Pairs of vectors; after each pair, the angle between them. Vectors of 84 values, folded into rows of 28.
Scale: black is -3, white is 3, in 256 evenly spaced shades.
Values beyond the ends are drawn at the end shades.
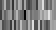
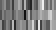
nearly parallel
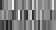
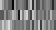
nearly opposite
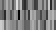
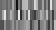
nearly opposite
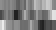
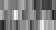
nearly opposite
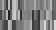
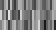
nearly opposite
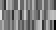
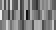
partly aligned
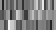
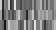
partly aligned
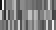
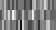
orthogonal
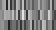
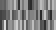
partly opposed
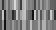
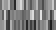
partly opposed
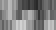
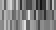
partly aligned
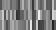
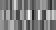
partly aligned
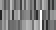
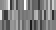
partly opposed
